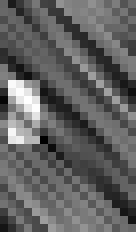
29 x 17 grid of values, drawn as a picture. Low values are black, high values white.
Odd patch: higher, in the middle left. Grain: diagonal, down to the right. Ninth with the highest average: middle left. Roughest part: middle left.
